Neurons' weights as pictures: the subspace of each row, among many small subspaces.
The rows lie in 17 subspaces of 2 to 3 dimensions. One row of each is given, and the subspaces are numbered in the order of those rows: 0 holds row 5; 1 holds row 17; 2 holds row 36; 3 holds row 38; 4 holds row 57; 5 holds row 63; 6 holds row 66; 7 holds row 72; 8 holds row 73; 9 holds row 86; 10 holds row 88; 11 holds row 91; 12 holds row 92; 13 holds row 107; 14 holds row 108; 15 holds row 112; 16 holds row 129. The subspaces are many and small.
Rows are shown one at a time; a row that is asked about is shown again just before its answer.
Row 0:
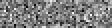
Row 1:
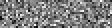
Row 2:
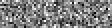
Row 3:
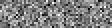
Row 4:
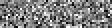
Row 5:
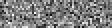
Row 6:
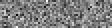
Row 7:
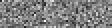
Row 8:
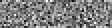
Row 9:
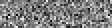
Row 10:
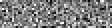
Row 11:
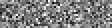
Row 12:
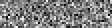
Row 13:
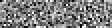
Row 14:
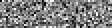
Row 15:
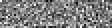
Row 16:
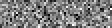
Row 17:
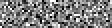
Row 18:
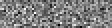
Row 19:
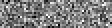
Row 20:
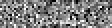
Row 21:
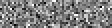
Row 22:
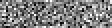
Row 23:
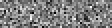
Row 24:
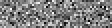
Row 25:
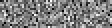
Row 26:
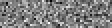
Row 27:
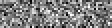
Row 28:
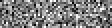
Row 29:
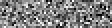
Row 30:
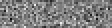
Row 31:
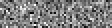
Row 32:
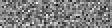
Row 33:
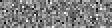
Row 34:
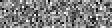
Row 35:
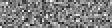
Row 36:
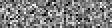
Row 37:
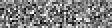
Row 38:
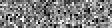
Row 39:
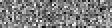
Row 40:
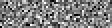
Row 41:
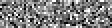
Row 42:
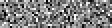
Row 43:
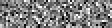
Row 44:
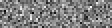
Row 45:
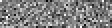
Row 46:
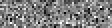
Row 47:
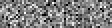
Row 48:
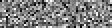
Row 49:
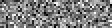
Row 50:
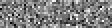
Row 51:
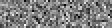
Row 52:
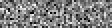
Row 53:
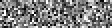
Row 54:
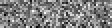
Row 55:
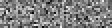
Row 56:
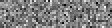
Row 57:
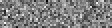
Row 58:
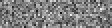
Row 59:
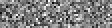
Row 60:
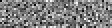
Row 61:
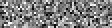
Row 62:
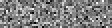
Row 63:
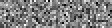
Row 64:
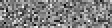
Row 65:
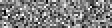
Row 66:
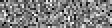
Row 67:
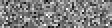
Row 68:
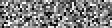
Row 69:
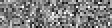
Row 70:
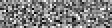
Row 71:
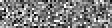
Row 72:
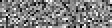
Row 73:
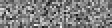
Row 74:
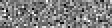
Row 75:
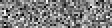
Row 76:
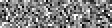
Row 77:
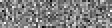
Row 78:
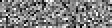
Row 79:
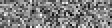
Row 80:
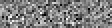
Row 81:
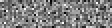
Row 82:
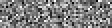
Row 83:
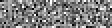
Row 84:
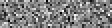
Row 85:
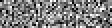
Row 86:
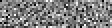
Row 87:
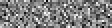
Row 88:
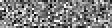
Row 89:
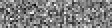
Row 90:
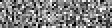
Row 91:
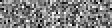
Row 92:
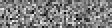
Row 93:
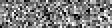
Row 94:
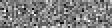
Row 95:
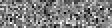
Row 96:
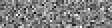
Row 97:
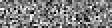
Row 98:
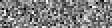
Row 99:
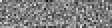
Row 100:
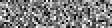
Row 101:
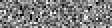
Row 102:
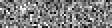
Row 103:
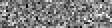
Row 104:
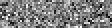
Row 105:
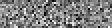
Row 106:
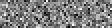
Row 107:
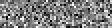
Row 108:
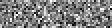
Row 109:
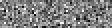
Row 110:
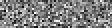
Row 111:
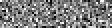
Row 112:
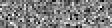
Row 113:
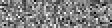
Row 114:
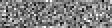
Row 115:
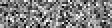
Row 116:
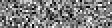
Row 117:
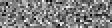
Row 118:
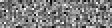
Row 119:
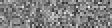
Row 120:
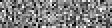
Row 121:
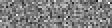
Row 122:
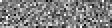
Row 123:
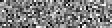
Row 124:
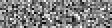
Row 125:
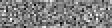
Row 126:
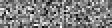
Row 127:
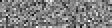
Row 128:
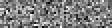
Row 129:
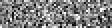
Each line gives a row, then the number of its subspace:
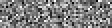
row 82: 2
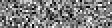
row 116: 11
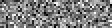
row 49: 7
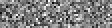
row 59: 8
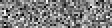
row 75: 4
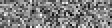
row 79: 11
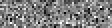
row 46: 3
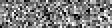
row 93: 16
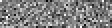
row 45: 9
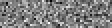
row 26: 1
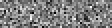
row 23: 12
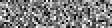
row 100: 14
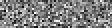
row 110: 10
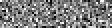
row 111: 14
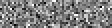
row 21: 1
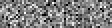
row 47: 2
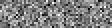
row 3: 2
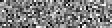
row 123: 0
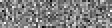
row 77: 16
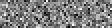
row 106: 14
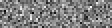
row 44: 12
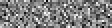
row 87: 14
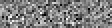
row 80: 12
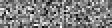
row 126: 8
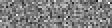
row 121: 2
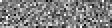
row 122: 9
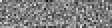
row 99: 9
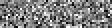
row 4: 13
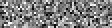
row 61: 0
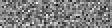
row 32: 1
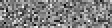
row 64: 10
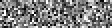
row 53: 4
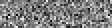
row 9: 13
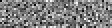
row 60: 9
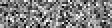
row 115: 11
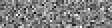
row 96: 10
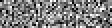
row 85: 6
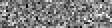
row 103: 15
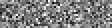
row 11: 8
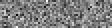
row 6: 4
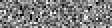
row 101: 12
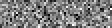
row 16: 14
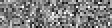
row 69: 11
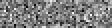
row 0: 15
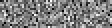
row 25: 6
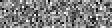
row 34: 11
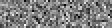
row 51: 5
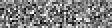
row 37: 12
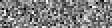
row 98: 4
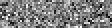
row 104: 15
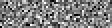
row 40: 1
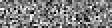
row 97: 12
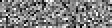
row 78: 7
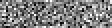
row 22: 3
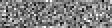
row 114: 3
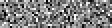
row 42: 6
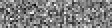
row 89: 2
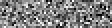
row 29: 1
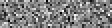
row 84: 6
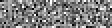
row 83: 5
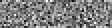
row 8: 0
